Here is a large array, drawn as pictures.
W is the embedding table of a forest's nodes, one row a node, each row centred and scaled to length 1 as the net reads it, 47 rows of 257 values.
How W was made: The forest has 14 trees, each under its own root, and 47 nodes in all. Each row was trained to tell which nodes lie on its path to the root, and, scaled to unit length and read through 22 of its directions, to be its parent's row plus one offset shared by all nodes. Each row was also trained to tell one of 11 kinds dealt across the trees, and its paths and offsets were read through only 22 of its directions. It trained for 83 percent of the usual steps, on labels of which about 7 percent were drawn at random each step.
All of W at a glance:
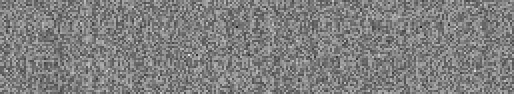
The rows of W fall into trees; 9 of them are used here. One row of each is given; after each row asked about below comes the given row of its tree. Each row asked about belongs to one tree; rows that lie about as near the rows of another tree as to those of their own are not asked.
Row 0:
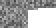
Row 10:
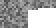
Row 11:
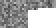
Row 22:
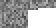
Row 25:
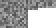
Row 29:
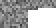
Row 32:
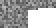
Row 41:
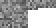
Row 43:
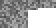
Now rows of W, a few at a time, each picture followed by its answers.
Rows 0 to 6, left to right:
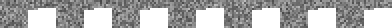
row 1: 25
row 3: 25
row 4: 10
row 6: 32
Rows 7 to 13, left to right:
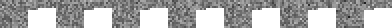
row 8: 0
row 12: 11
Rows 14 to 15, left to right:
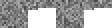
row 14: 41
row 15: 41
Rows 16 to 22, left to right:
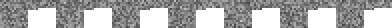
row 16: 41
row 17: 43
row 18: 10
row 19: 11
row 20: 41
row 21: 11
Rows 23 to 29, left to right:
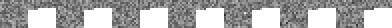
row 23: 0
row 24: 32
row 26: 22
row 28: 25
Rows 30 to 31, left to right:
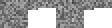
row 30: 22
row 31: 32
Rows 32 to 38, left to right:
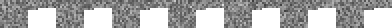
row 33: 29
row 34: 29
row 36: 29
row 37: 25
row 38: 10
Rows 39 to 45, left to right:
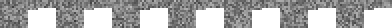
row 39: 22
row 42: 11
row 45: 25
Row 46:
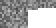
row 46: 32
